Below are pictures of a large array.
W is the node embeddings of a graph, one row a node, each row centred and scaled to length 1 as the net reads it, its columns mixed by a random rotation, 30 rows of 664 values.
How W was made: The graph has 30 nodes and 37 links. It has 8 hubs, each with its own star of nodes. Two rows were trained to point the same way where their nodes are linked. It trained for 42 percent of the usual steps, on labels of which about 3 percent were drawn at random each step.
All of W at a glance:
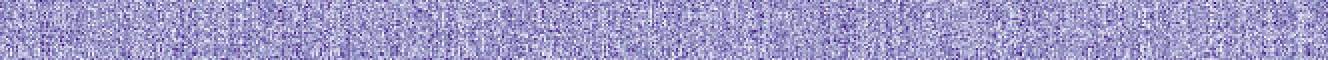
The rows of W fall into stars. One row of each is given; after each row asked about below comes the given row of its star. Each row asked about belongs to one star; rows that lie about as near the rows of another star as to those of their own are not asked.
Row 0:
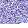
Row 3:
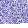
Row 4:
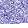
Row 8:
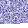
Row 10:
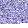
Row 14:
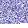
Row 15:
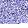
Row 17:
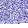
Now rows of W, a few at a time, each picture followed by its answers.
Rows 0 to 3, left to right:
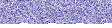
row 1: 3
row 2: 17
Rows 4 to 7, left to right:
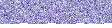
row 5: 10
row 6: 8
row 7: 14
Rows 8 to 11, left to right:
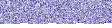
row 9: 3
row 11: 0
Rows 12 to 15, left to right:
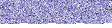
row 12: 4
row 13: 0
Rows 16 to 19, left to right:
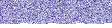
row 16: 3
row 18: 17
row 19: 15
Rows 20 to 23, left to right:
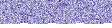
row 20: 14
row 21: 0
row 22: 17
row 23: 4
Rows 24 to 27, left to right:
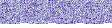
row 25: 17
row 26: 4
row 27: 4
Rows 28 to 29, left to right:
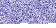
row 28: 3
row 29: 14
